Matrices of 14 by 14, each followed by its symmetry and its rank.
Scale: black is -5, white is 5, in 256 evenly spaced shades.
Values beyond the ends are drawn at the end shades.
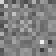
symmetric, rank three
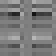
neither, rank one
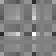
symmetric, rank one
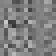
neither, rank two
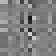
neither, rank two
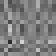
neither, rank two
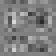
neither, rank two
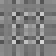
symmetric, rank one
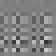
neither, rank one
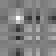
symmetric, rank one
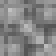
symmetric, rank three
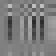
neither, rank one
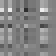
neither, rank one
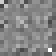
symmetric, rank three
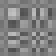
symmetric, rank one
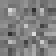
symmetric, rank three
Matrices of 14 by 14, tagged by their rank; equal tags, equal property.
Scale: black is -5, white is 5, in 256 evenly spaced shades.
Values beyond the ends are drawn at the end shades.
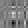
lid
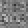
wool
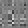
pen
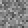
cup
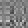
pen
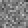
cup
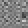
wool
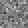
cup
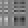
lid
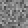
cup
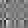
lid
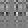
lid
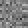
wool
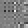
pen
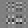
lid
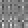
pen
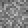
cup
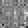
wool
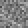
cup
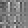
pen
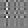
lid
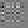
lid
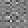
pen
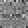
wool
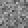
cup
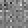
wool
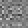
wool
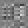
pen
